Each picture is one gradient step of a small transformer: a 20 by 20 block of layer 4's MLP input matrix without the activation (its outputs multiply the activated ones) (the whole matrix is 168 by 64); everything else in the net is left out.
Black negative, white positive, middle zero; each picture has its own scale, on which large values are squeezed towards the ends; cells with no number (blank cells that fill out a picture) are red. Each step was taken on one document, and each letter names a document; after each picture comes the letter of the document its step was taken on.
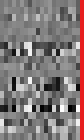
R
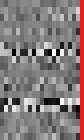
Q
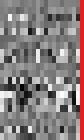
R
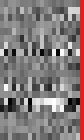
Q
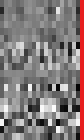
Q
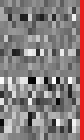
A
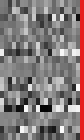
R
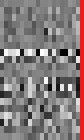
A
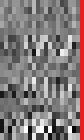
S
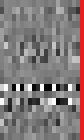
Q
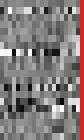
Q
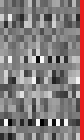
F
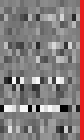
R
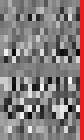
R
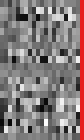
A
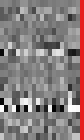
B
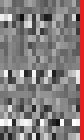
F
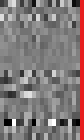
F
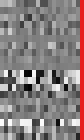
F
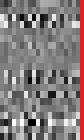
F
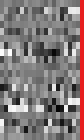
Q
